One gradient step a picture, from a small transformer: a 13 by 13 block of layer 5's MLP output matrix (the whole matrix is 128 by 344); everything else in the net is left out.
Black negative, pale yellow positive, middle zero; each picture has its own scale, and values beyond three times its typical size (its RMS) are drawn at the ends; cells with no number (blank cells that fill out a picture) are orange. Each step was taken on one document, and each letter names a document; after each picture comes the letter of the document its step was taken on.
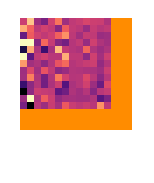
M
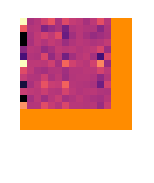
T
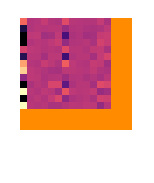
T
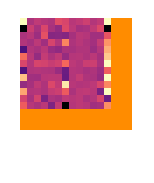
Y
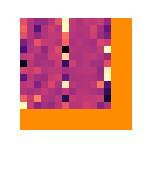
Y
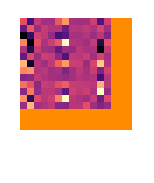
M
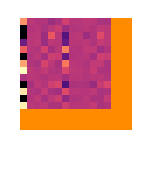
T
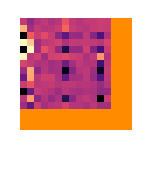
M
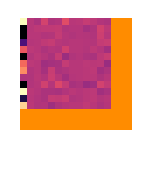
T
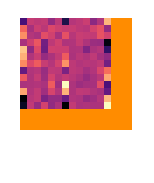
Y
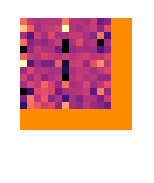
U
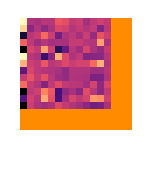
U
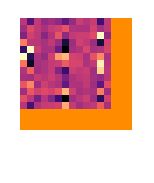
M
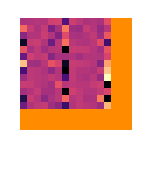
Y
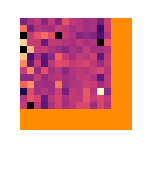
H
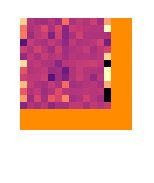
Y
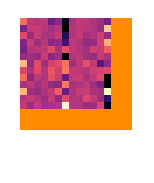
Y
